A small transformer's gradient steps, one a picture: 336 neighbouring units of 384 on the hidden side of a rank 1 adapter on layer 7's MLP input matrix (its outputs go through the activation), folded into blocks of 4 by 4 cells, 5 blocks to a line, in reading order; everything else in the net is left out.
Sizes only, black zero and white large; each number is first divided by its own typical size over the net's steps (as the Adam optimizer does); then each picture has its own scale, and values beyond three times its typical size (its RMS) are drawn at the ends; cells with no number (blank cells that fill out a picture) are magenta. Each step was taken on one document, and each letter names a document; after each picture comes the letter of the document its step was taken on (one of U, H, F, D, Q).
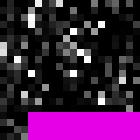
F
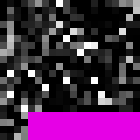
F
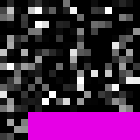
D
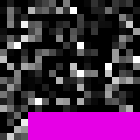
D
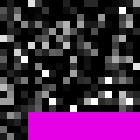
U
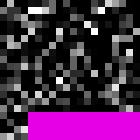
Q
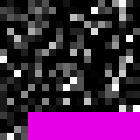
Q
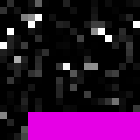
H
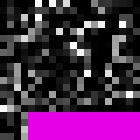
D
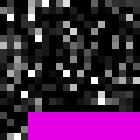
F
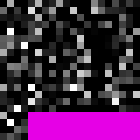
Q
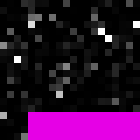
H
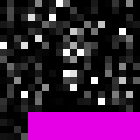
F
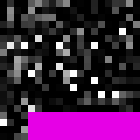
F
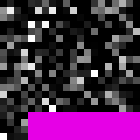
Q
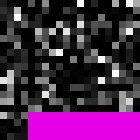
U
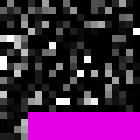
Q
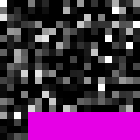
U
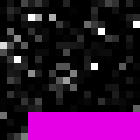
H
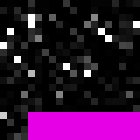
H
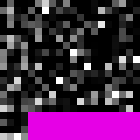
D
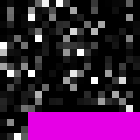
F
